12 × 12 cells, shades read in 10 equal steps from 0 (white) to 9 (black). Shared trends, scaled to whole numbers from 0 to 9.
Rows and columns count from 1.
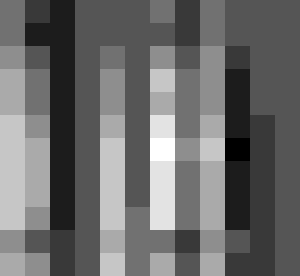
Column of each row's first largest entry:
3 2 3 3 3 3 10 3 3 3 3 3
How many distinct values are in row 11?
5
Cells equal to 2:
12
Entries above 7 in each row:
1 2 1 2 2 2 2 2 2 2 0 0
